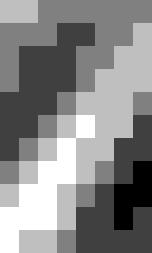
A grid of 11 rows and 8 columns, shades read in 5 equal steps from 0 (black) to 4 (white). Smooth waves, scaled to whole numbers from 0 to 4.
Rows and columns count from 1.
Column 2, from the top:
3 2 1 1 1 1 2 3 4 4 3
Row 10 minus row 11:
0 1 1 1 0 0 -1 0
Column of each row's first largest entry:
1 8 7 6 5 5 4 3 2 1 1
